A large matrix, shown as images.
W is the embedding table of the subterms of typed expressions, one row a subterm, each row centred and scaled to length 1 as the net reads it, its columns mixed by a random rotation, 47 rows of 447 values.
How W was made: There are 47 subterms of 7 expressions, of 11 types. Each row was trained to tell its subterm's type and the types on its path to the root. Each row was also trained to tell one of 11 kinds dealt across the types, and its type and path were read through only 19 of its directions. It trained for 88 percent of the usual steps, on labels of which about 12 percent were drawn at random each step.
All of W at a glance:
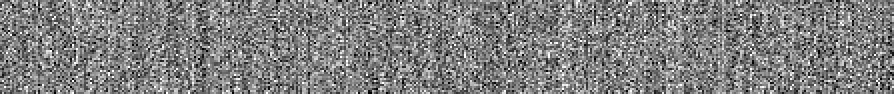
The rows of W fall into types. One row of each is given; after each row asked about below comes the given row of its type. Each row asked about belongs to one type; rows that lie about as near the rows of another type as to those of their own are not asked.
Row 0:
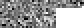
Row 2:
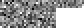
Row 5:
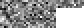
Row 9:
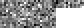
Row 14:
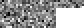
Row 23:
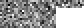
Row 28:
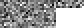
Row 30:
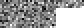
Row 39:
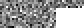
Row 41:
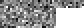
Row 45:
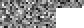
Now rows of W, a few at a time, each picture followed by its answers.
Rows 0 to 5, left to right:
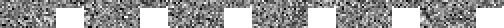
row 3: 2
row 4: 14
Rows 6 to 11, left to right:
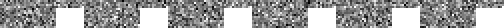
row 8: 30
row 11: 30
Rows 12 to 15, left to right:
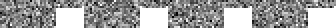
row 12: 2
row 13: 14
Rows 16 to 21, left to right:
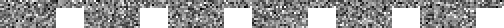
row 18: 28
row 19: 0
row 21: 39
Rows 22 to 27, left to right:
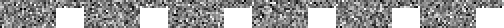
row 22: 14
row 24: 45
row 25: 28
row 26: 28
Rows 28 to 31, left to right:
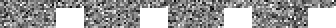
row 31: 2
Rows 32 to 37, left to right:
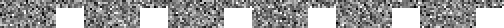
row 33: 0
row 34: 41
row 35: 2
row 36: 28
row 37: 39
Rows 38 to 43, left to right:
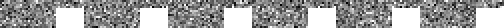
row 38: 23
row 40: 9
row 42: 0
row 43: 5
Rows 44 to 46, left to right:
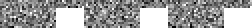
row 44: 39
